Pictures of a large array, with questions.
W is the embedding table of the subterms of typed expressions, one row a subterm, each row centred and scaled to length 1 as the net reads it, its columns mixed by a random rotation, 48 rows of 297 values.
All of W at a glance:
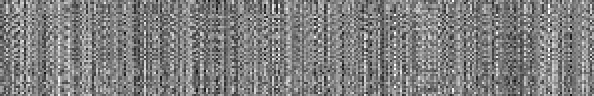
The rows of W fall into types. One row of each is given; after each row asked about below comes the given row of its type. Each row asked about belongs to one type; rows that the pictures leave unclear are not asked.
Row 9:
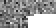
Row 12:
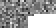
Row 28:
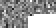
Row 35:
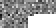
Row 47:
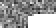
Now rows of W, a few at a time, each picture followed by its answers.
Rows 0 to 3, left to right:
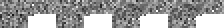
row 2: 12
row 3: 12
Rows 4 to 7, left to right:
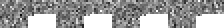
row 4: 35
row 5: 9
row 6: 12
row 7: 28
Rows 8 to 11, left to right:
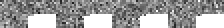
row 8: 47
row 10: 12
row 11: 28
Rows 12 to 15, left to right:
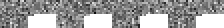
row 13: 47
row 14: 9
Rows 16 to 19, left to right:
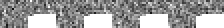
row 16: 28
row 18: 47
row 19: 47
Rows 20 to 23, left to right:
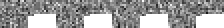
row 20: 12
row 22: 28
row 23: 47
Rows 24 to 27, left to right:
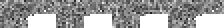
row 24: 12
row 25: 12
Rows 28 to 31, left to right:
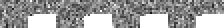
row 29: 12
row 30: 47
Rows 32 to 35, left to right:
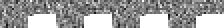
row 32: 28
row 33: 47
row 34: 28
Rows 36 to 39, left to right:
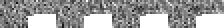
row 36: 9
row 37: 28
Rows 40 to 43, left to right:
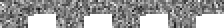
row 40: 47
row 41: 35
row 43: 28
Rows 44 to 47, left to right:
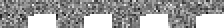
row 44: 35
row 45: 35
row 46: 12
